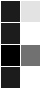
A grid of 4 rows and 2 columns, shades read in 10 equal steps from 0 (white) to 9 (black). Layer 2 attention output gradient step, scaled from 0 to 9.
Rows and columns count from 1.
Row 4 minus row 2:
0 0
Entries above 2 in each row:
1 1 2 1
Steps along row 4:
down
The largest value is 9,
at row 3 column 1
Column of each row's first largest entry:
1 1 1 1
